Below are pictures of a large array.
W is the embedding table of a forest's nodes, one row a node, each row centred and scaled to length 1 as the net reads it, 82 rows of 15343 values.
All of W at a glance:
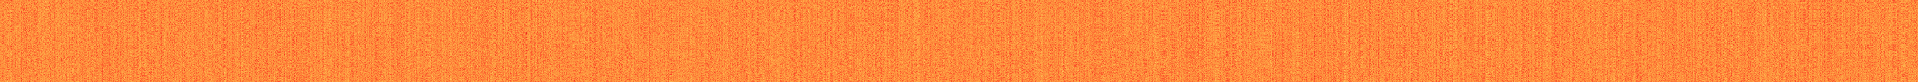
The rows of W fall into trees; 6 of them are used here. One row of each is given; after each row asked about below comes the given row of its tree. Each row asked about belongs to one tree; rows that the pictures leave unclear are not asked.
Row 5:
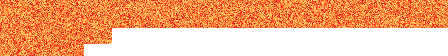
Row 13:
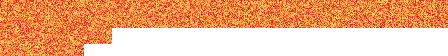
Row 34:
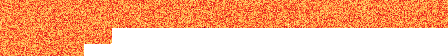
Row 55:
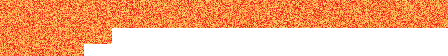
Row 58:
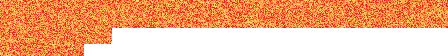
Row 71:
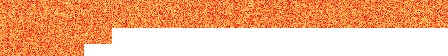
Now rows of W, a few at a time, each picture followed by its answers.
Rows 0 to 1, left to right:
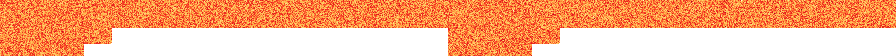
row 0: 5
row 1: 5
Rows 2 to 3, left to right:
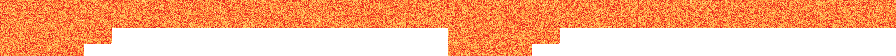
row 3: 13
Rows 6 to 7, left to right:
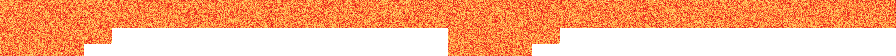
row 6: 13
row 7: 58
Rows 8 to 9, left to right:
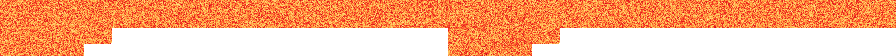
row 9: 5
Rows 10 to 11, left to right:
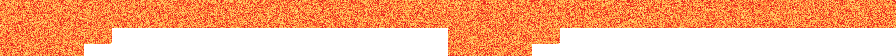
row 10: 55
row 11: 55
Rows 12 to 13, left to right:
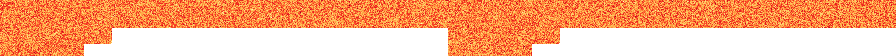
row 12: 5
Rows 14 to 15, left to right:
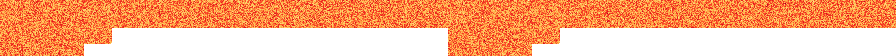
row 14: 55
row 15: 55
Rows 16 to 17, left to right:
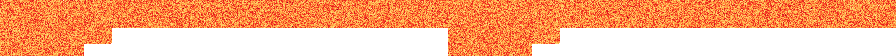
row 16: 13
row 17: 55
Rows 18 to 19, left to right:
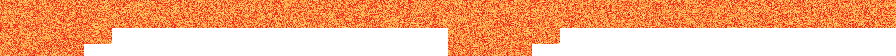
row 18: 5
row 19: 55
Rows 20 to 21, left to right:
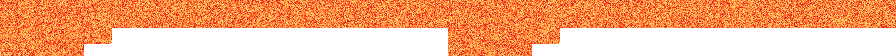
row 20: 5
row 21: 5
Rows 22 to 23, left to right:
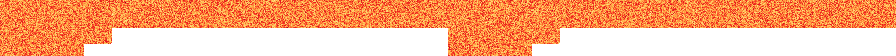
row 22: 58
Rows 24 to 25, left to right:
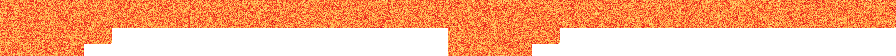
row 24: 13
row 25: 5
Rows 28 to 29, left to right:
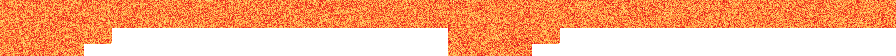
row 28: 55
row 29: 5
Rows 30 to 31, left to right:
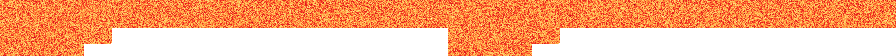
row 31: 5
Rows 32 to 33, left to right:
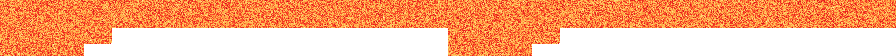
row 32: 58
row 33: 58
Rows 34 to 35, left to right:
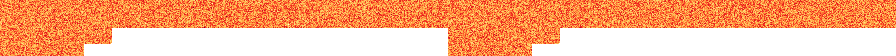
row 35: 55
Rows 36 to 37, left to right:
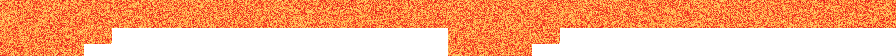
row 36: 55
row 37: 58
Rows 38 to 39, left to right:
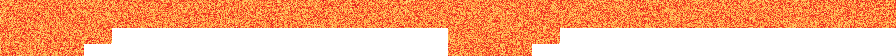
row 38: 13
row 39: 58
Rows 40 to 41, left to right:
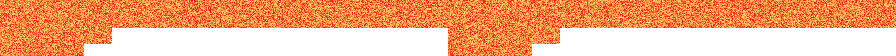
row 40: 58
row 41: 55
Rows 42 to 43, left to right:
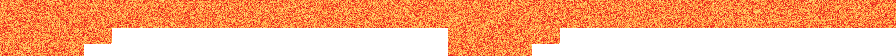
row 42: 13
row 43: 55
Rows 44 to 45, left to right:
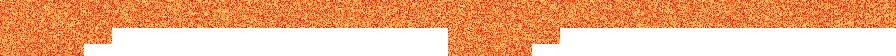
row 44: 58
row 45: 58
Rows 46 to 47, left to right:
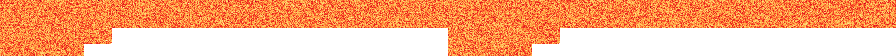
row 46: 5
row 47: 58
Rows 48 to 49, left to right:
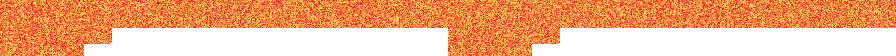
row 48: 5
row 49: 71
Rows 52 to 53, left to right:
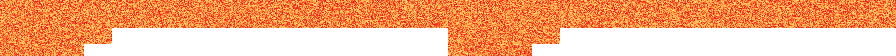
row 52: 55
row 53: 58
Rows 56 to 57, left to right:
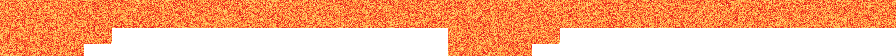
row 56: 58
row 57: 5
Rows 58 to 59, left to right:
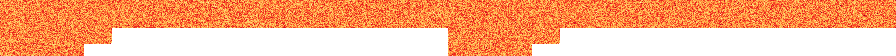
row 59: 13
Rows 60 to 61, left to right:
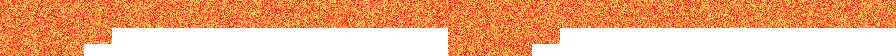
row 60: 34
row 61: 5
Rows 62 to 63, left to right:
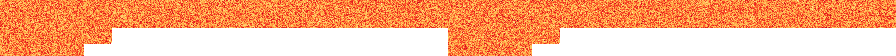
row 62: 58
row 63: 34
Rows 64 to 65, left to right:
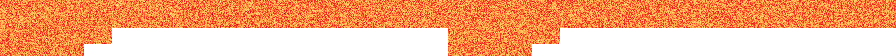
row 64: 71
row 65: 58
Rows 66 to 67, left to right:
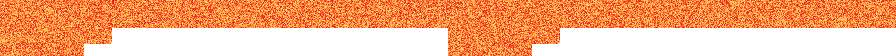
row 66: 58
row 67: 5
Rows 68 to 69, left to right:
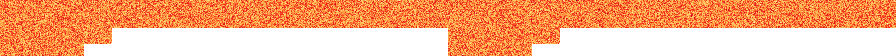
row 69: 34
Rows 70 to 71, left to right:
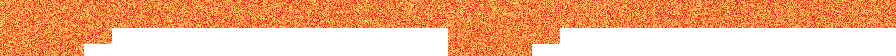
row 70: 55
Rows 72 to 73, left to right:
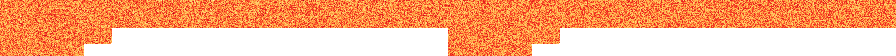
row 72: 34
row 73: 55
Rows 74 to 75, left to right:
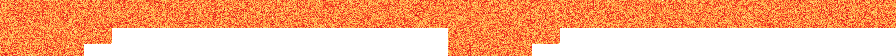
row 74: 13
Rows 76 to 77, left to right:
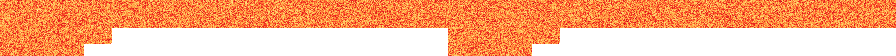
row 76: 55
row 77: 58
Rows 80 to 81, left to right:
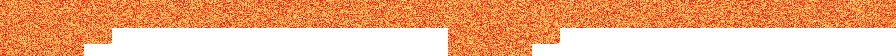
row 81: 55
